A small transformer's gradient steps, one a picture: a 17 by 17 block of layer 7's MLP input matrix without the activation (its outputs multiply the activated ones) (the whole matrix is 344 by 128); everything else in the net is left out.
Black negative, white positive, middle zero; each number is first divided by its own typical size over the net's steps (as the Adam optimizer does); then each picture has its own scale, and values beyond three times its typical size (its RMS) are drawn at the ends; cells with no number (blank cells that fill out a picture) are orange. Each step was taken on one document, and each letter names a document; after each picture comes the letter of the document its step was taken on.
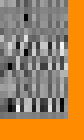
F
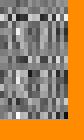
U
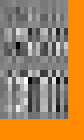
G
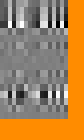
U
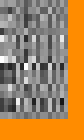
F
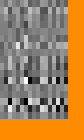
G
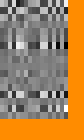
U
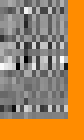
F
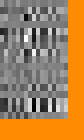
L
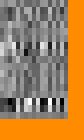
F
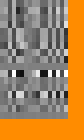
U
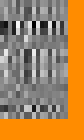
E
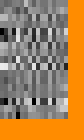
L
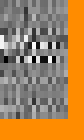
L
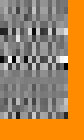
L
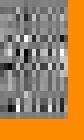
F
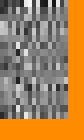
E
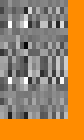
G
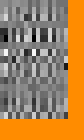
L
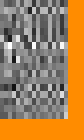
E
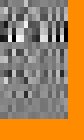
U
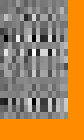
L
